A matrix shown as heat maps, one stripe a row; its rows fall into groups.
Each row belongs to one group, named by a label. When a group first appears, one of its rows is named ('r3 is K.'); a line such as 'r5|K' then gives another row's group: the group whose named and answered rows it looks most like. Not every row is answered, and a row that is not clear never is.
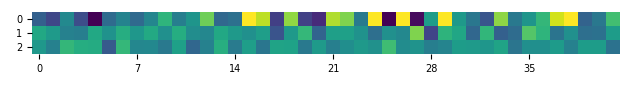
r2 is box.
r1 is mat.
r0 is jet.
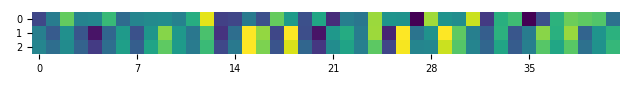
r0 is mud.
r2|jet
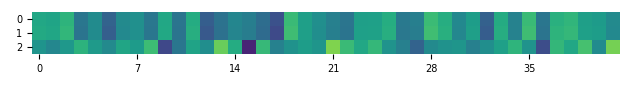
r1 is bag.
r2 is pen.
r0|bag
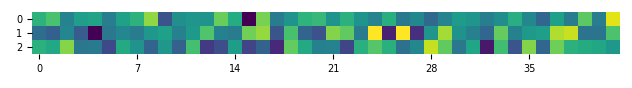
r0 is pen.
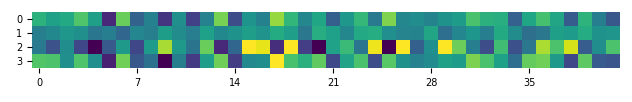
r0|box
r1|mud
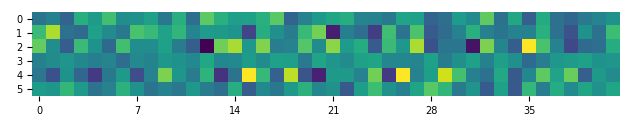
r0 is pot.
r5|bag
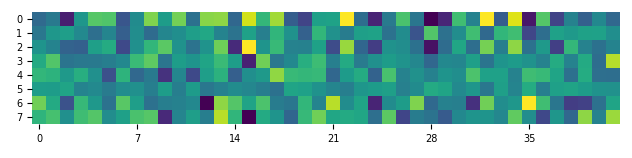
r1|mud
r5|bag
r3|pen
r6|mat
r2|pot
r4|box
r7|pen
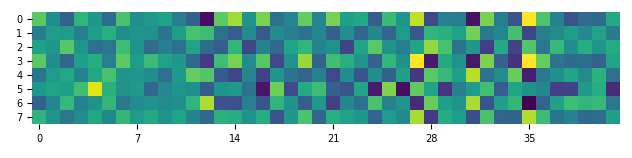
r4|mud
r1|mud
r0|mat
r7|mat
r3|mat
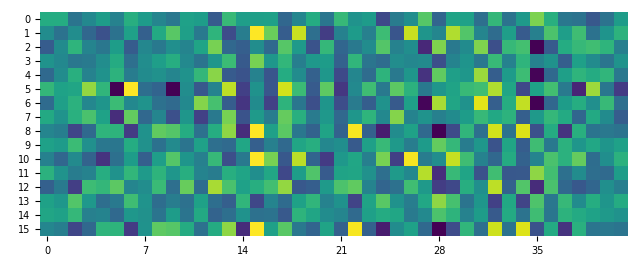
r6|mud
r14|bag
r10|jet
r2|mud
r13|bag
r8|pot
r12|pot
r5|box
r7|box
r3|pot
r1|jet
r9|bag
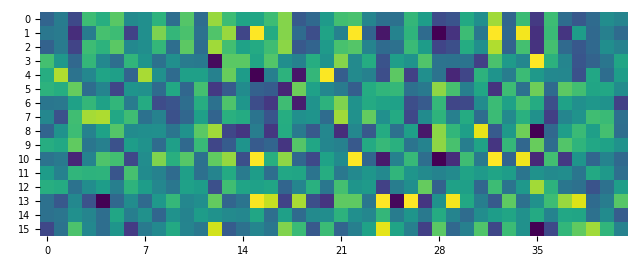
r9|bag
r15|mud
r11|box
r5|bag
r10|pot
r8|mud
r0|pot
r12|mat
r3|mat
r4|pen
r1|pot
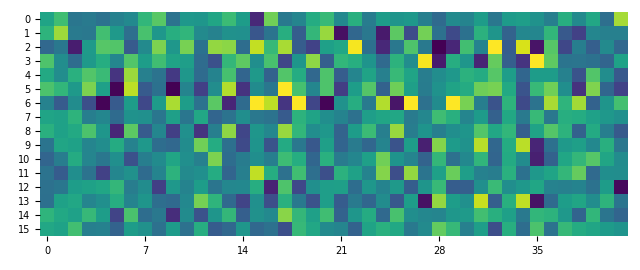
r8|box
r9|mud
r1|pen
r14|box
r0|pen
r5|box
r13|mud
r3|mat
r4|box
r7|bag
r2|pot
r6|jet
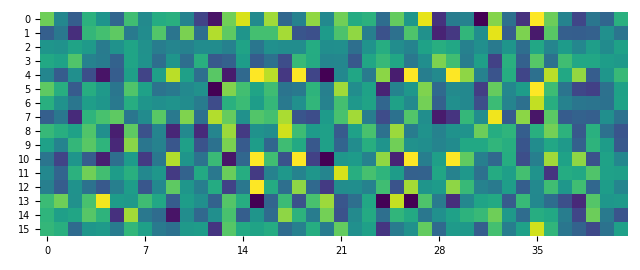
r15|mat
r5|mat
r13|pen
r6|mat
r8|box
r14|box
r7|pot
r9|box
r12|jet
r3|bag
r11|pen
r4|jet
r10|jet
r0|mat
